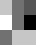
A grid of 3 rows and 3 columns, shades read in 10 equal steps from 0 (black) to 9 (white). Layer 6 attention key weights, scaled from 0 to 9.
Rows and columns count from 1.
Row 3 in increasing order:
4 7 7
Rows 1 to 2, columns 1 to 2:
7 4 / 9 4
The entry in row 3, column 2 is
7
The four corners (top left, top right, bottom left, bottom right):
7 3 4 7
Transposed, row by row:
7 9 4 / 4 4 7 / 3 0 7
